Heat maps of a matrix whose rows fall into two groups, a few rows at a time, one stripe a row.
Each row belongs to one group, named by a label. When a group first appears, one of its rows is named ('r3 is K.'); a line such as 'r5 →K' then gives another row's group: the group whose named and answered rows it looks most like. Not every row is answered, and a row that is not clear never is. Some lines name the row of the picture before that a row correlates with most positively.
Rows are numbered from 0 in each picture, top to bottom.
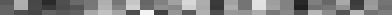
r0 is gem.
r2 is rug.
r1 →gem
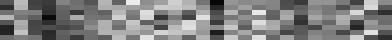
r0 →gem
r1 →gem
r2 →rug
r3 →rug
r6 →gem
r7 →rug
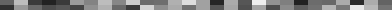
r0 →gem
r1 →rug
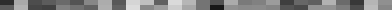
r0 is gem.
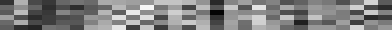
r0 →gem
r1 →rug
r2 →gem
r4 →gem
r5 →rug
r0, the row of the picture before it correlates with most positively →1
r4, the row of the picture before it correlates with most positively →1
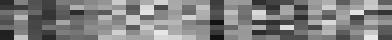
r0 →gem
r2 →rug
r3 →gem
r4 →gem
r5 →rug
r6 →gem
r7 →gem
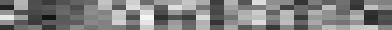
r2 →rug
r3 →rug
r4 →rug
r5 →rug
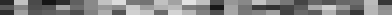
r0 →gem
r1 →gem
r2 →gem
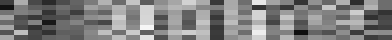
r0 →gem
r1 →gem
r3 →rug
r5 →rug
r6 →gem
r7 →rug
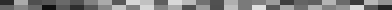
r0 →gem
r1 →rug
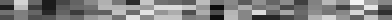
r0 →rug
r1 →gem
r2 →rug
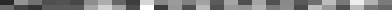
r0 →rug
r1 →rug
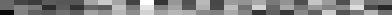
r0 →rug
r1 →rug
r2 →gem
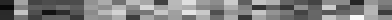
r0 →gem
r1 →gem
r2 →gem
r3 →rug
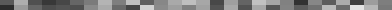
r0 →gem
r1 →rug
